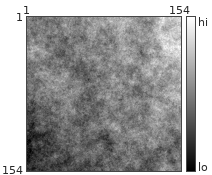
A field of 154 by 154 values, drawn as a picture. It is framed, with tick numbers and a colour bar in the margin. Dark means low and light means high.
Ninth with the lowest average: bottom left. Odd rows or columns: none. Stripes: none. Ninth with the highest average: top right. Mirror symmetry: none. Slope: up to the top right.
